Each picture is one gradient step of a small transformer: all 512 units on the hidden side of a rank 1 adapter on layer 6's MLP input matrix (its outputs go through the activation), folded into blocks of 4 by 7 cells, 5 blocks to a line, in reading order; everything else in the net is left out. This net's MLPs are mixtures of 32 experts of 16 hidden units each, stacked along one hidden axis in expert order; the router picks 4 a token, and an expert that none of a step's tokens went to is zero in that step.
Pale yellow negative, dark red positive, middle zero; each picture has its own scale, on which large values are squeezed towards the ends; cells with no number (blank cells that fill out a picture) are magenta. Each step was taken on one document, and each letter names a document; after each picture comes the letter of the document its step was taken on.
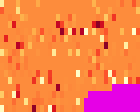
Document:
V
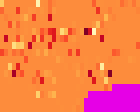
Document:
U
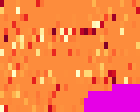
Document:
V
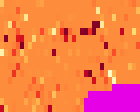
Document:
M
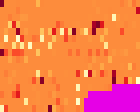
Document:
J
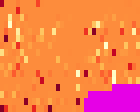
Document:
M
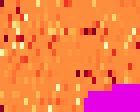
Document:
M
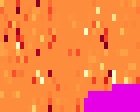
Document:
J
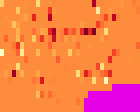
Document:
U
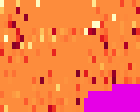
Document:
J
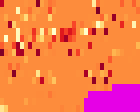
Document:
U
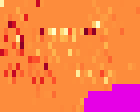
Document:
U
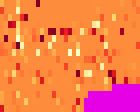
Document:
J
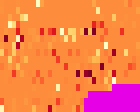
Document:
M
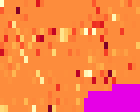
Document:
V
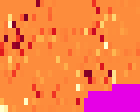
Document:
M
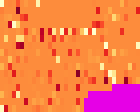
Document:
V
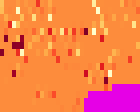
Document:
U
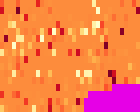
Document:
J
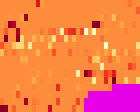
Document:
M
